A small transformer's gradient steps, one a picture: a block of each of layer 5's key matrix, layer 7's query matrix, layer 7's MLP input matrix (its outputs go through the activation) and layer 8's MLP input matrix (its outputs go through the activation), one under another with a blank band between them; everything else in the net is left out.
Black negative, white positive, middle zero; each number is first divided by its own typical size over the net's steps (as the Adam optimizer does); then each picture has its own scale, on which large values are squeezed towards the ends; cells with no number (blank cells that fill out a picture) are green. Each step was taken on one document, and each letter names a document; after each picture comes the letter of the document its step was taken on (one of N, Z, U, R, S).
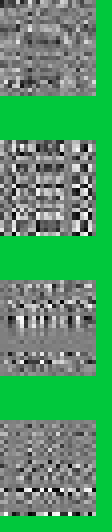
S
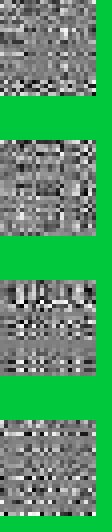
S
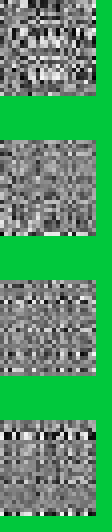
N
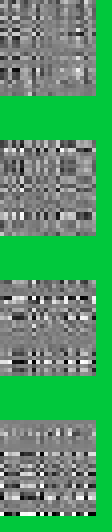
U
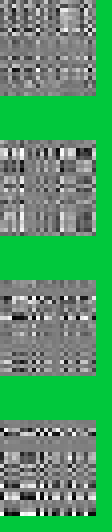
U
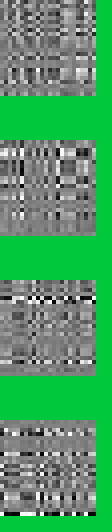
U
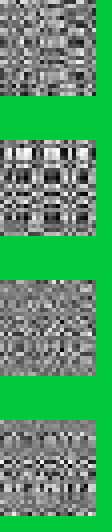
N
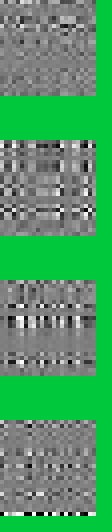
S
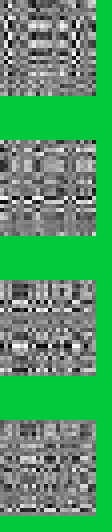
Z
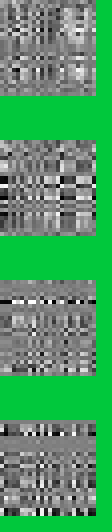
U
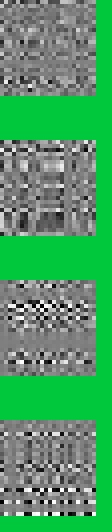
S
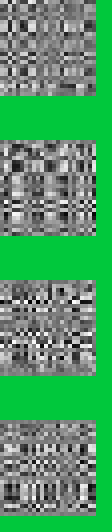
Z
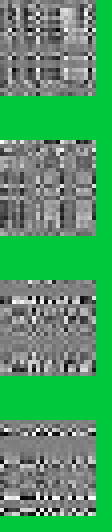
U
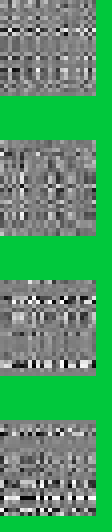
U
